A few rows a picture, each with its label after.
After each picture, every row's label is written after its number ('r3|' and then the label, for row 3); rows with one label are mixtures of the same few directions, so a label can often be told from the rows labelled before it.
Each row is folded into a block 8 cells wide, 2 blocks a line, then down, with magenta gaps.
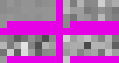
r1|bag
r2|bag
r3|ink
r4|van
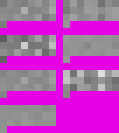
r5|van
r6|bag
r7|van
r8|van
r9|van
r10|bag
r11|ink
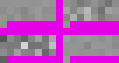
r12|ink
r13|ink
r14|van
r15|van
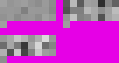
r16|van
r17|bag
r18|ink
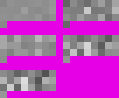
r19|van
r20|van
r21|bag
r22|ink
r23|ink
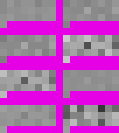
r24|bag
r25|van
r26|van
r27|van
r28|van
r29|van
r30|van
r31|bag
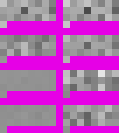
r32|van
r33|van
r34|ink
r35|van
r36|van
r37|bag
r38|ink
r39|ink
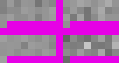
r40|bag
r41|ink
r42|van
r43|van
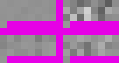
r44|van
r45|ink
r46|bag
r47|ink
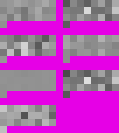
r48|ink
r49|van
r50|ink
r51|bag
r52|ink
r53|van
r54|van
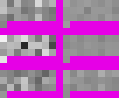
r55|bag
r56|van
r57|van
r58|bag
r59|ink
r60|bag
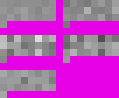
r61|ink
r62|van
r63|bag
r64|bag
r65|van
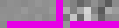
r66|van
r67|ink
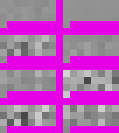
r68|ink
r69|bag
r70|ink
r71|ink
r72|bag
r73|van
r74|ink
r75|bag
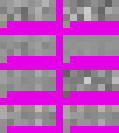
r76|ink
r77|ink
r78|ink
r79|ink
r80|bag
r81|van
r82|bag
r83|bag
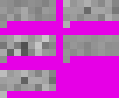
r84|ink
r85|van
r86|ink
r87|ink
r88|van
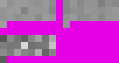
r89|van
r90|bag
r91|van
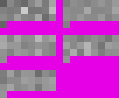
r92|van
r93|van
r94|bag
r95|ink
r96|bag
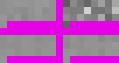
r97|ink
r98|van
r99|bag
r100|bag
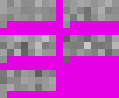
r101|bag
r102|ink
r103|ink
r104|van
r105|bag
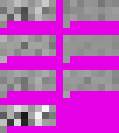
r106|ink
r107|bag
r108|van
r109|van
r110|ink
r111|van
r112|ink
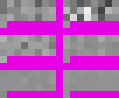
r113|bag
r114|ink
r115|van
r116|bag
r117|van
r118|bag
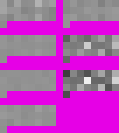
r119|bag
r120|bag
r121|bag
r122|van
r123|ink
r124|van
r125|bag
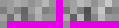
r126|ink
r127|ink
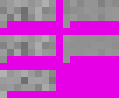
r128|ink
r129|bag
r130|ink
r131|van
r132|van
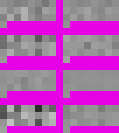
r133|ink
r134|ink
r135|bag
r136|van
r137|ink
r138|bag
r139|bag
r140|bag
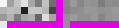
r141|van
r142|bag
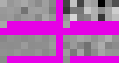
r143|van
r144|bag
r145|van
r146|ink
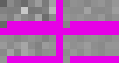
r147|van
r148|van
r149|ink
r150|ink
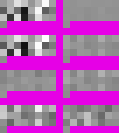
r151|ink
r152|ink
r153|ink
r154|bag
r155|bag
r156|bag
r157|bag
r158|ink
